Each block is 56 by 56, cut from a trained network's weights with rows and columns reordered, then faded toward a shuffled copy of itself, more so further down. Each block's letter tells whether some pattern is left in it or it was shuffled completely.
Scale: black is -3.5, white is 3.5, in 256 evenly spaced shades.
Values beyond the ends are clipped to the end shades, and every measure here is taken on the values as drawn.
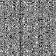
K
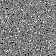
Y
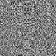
K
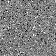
Y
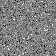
Y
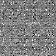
K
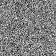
Y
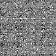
K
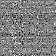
K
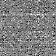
K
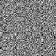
K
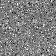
Y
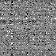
K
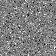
Y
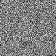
K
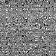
K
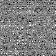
K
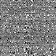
K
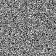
Y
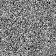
Y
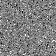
Y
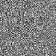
K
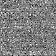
K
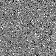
Y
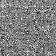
K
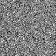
K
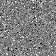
Y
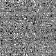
K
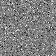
Y
